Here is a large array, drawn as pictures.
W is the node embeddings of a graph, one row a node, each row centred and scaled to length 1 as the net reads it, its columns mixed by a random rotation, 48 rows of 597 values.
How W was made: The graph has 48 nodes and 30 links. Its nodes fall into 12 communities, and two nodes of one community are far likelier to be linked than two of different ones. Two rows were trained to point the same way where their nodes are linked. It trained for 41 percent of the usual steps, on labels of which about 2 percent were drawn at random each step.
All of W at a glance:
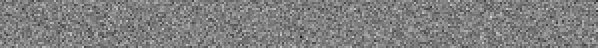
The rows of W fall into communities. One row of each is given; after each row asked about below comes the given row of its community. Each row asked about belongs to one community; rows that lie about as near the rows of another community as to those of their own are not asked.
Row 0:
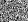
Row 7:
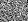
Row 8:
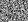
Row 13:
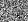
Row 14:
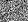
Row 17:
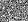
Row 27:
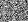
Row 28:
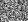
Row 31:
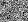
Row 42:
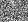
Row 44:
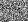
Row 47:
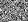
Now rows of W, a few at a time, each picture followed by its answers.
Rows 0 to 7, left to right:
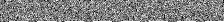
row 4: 47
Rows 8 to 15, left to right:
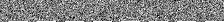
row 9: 42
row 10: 0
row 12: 17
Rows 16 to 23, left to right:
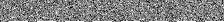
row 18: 13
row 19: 8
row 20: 7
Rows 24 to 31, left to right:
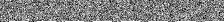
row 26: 31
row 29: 8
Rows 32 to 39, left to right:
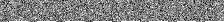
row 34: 14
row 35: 44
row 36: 28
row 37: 28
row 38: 27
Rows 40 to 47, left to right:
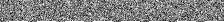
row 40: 31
